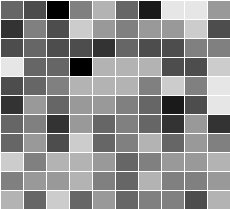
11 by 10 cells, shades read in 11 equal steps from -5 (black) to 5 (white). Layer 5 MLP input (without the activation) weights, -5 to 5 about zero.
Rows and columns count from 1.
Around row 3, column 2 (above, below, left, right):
0 -1 -2 -2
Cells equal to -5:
2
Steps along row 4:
down same down up same same down same up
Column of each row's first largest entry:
8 4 9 1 10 10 4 4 1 4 3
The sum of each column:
-4 -3 -10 6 5 -1 -1 -3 4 12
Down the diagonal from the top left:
-1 0 -2 -5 2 0 -1 -1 1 1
